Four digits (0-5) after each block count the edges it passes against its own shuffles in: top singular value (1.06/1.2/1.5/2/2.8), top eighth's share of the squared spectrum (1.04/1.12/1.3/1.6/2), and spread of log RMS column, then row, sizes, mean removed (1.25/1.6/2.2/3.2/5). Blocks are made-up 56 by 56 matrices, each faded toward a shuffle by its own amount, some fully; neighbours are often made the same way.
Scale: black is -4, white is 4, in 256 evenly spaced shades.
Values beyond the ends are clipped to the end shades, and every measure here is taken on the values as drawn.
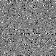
1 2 0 2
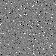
0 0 0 0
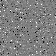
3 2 0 0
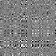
4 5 3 3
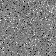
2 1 0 0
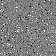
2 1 0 0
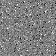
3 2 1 0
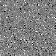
3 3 1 1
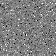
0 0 0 0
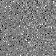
3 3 1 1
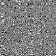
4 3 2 2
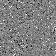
0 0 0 0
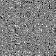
3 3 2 1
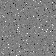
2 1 0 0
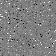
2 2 0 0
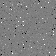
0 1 0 0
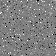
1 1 0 0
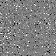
3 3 1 1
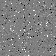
1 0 0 0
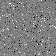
0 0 0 0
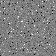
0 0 0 0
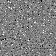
0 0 0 0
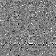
3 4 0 2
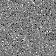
0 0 0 0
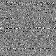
2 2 0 3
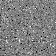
0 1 0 0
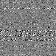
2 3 0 3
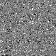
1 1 0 2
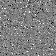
0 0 0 1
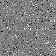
3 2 1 0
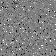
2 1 0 0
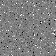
2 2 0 0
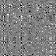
4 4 2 2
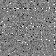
2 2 0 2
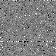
2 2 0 2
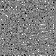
3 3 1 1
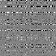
4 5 2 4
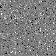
2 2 0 1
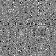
3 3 1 1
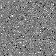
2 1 0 0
